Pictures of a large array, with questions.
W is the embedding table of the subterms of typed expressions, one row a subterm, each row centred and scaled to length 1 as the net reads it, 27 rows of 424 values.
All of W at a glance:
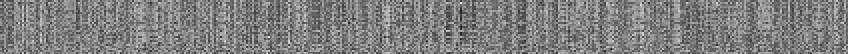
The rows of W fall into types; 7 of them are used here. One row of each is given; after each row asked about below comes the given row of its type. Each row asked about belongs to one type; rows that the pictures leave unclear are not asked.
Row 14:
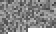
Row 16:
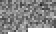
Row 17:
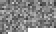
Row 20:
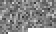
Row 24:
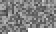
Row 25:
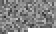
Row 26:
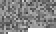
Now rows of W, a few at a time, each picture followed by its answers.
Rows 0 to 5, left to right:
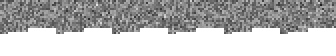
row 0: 14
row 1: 26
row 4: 14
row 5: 25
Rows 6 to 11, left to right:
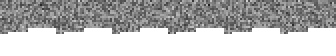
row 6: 16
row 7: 26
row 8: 14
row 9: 24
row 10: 26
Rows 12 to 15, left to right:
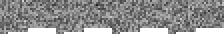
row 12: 26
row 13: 16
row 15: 20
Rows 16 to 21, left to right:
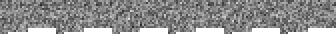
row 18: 20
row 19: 17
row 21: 14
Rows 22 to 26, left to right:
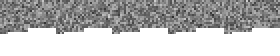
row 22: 25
